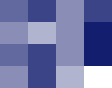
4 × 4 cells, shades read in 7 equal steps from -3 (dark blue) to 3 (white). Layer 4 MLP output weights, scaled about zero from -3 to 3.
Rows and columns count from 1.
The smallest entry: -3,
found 2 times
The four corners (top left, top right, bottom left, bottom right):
-1 -2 0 3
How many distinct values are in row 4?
4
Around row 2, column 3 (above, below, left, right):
0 0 1 -3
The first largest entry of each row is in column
3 2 3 4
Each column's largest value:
0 1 1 3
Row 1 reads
-1 -2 0 -2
